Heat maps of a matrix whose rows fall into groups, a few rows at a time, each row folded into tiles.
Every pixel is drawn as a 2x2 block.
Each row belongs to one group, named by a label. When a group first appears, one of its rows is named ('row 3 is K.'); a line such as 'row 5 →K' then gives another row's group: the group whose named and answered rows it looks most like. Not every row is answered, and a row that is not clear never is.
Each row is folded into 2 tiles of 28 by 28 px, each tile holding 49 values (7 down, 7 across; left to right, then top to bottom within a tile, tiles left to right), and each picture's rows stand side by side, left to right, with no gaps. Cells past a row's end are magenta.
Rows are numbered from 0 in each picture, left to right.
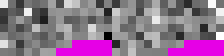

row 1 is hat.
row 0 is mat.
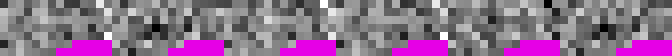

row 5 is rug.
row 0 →hat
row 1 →rug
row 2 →hat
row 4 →mat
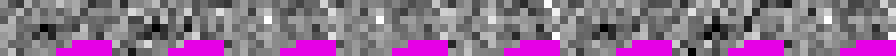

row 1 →rug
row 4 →hat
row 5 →rug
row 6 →rug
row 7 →hat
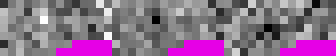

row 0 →hat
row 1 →mat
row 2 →rug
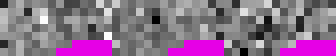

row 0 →hat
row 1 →mat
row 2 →rug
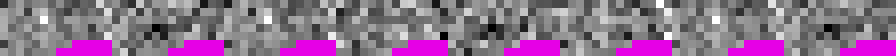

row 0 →hat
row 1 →rug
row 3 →mat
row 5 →hat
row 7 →rug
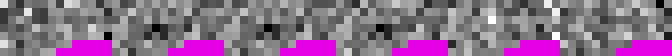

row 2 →rug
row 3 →rug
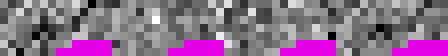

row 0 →rug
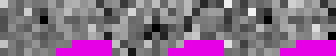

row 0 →mat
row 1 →rug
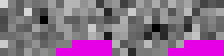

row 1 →rug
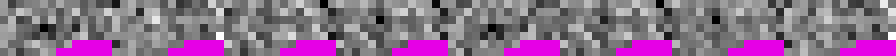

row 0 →rug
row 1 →hat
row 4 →rug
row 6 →mat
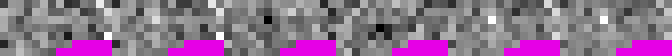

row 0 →hat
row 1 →hat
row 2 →mat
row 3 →rug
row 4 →hat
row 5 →hat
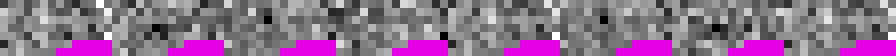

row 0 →hat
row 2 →mat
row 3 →mat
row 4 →hat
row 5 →mat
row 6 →rug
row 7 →hat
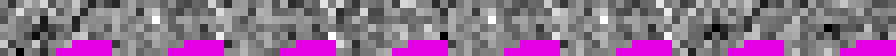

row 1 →hat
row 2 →hat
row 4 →hat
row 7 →rug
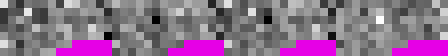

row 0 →mat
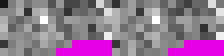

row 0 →hat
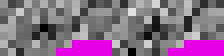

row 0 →rug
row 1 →rug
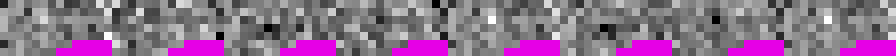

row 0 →hat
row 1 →mat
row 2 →rug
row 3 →mat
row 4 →hat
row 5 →rug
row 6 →mat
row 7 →hat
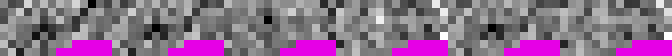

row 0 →rug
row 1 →rug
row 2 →mat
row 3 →hat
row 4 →rug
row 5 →hat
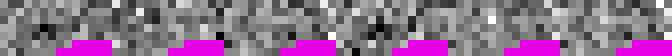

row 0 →rug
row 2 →hat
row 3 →rug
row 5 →hat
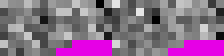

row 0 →mat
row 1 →mat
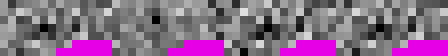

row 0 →rug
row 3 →rug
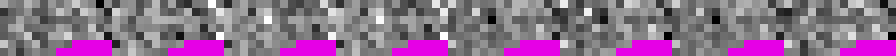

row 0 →mat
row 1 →hat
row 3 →hat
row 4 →mat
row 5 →mat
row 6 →mat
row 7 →mat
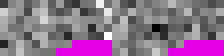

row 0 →hat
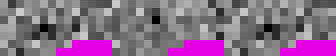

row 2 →rug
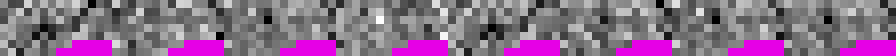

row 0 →rug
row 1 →mat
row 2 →mat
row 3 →hat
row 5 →mat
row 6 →mat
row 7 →mat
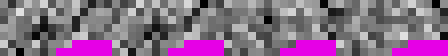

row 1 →rug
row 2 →mat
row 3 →mat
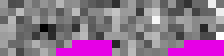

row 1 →hat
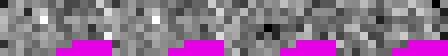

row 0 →hat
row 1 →hat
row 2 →rug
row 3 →mat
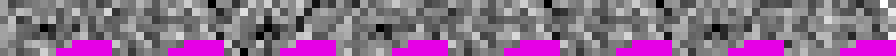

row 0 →rug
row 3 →rug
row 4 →mat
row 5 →mat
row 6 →rug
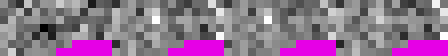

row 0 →rug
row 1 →hat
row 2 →hat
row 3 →hat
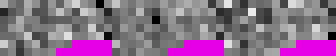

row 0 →mat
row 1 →mat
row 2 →mat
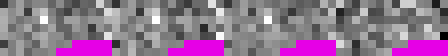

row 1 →hat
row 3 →mat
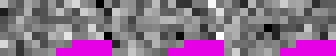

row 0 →mat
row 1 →hat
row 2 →rug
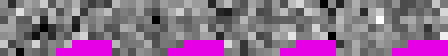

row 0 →rug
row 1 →mat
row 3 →hat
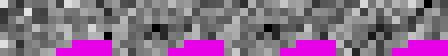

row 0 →mat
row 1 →rug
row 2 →rug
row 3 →rug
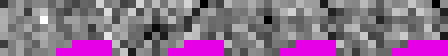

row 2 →mat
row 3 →mat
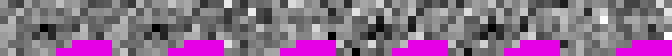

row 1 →rug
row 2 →mat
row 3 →rug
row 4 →rug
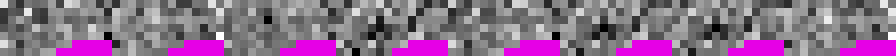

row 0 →mat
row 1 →hat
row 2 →mat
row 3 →rug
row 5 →rug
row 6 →rug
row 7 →hat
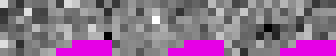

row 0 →mat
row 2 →rug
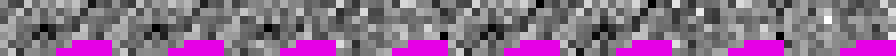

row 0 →rug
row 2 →rug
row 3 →mat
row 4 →rug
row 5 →rug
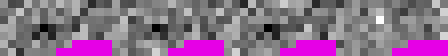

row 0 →rug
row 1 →rug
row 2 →rug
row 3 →hat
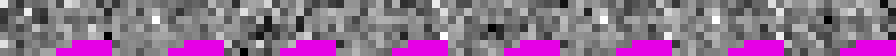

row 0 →mat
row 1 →hat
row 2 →rug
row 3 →hat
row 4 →rug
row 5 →hat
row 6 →hat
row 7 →mat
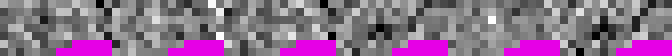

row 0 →mat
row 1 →hat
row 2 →mat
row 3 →rug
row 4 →hat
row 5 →rug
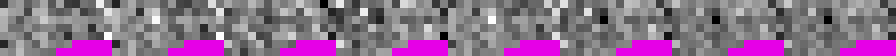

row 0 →hat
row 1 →hat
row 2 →mat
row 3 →mat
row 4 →hat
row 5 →mat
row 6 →mat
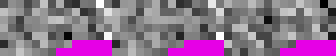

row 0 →hat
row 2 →mat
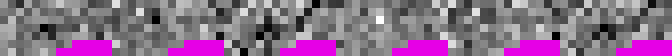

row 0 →rug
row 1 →mat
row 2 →rug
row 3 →hat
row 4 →mat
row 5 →rug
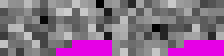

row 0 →mat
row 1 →rug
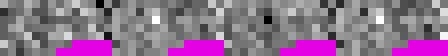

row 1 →hat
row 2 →mat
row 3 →hat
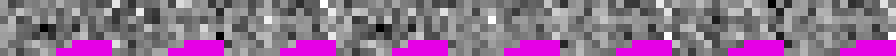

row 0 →rug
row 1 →mat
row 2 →hat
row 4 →hat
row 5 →hat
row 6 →mat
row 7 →hat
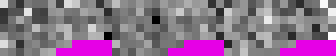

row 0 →mat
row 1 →mat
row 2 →hat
